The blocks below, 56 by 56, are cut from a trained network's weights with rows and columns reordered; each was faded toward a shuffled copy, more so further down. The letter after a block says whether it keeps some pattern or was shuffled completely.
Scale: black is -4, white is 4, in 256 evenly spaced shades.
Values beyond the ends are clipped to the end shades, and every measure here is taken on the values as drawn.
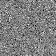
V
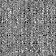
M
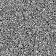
V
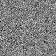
V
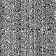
M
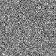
M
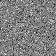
V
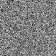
V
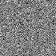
M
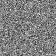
V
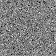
V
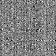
M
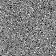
V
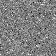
V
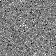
V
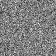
V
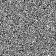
V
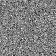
V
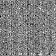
M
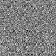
M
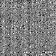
M
